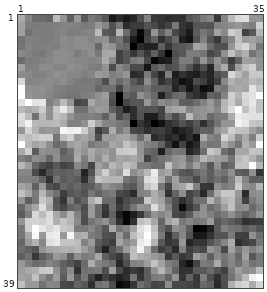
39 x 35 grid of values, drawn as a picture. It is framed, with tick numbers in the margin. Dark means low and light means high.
Mirror symmetry: none. Ninth with the lowest average: top middle. Odd patch: calmer, in the top left. Histogram: bell-shaped.
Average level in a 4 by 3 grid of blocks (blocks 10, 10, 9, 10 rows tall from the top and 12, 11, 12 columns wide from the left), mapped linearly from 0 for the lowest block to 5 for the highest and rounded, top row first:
3 0 2
5 1 4
2 3 3
4 2 1
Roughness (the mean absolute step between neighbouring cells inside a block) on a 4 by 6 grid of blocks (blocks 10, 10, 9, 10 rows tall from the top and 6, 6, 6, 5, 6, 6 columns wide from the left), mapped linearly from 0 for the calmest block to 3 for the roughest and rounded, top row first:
0 0 2 3 2 3 / 2 2 2 2 2 2 / 2 2 2 3 2 3 / 2 2 3 3 2 2
